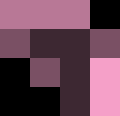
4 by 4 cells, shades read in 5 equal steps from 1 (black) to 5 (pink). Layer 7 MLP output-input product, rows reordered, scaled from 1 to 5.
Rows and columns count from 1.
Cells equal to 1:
4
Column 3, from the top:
4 2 2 2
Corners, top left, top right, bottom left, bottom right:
4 1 1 5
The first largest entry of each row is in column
1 1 4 4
